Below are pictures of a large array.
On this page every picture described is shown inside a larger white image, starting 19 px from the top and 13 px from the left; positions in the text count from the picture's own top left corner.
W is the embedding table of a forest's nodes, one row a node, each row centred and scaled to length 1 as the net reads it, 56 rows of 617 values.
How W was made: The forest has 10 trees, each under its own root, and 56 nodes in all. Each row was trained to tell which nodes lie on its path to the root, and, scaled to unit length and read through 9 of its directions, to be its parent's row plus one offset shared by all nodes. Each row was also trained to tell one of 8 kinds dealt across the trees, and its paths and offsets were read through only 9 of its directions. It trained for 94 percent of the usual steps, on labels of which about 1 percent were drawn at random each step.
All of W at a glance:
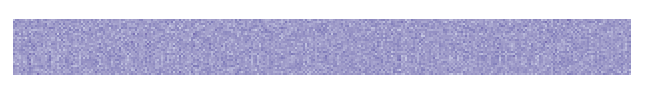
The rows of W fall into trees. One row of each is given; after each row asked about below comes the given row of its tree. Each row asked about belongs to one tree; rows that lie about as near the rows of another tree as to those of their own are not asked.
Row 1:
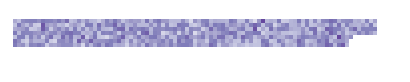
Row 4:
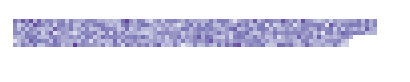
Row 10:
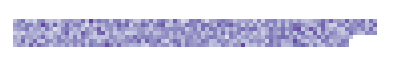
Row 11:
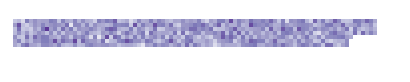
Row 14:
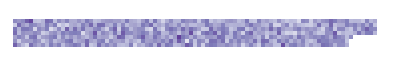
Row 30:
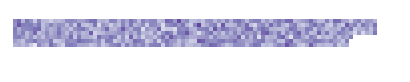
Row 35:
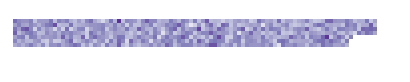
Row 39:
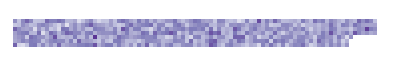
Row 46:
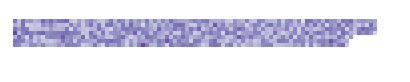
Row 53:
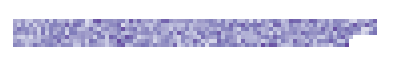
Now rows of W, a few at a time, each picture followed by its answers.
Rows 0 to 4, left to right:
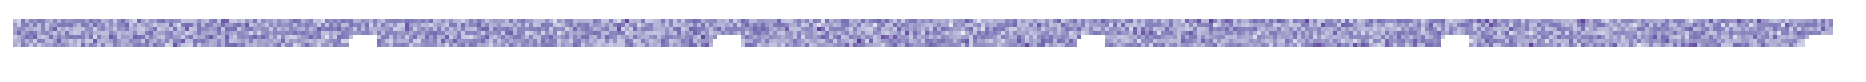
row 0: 53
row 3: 46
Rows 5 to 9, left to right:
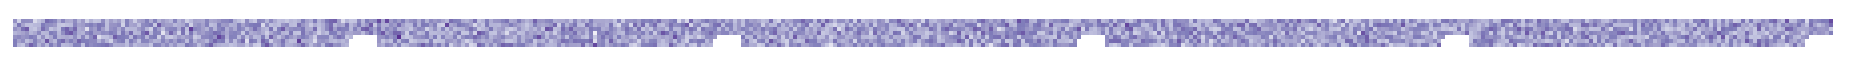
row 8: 39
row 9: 39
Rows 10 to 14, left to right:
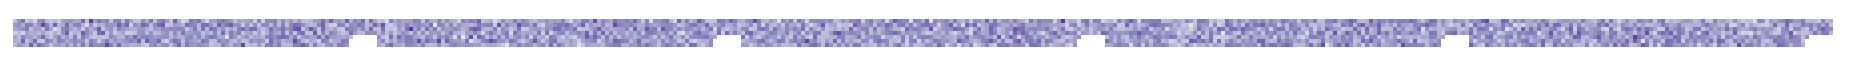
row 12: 39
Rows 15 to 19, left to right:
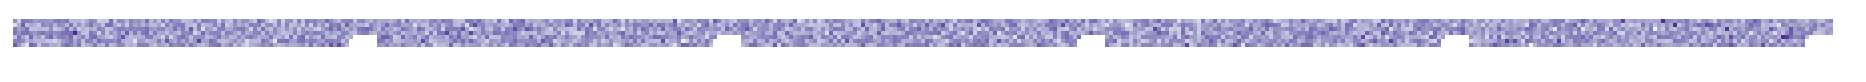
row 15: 46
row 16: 1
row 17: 35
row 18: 53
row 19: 11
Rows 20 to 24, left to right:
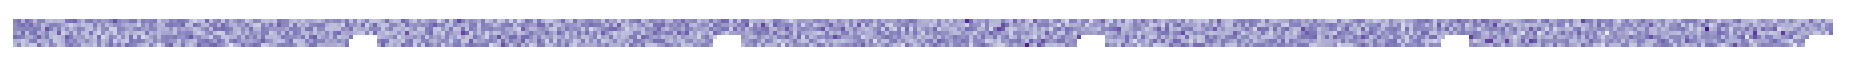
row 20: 35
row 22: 30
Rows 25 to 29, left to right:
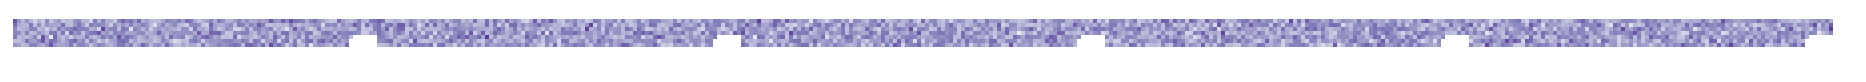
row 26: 30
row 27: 14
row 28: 10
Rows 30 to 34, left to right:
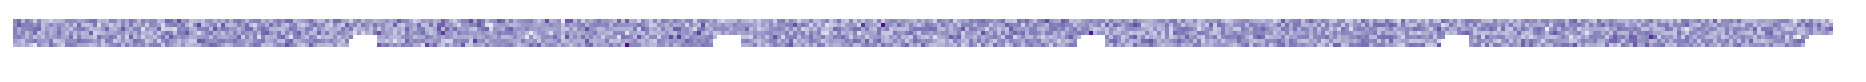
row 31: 1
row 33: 10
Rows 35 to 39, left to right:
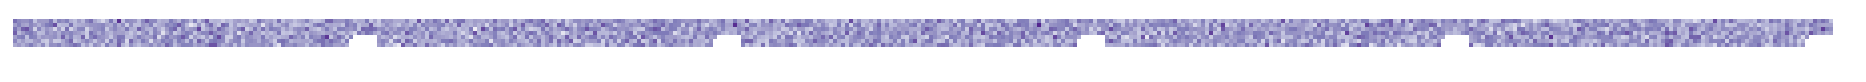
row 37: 53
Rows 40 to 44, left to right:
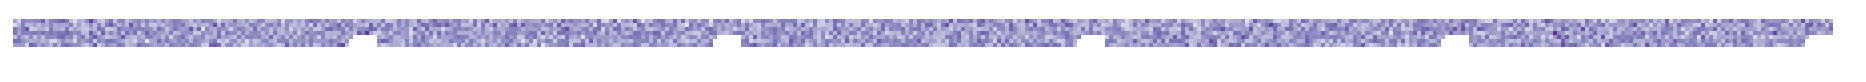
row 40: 46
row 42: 1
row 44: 30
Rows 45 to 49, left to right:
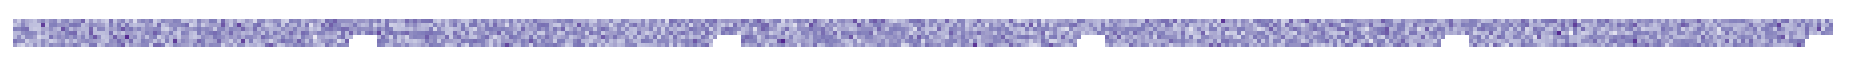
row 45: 53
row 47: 14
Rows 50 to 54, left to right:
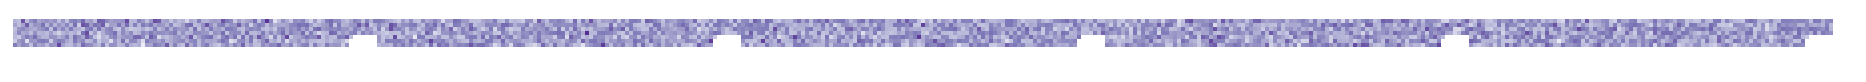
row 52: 35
